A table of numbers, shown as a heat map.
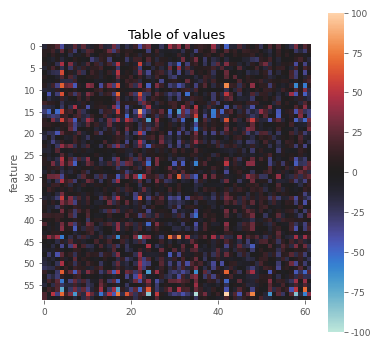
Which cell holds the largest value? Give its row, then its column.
57, 42
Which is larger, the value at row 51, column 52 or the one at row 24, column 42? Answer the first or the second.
the first
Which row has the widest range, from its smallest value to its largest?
57
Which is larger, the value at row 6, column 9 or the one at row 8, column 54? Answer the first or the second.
the second
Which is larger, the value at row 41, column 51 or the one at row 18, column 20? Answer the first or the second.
the second
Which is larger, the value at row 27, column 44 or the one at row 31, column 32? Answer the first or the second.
the first
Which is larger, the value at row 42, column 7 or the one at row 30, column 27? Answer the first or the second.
the second
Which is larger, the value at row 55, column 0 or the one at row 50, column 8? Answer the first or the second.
the second
